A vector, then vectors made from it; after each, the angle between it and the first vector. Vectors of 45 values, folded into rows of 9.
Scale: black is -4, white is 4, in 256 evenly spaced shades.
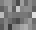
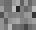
nearly opposite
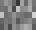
nearly parallel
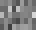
nearly parallel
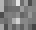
partly opposed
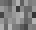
nearly opposite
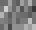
partly aligned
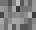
nearly opposite
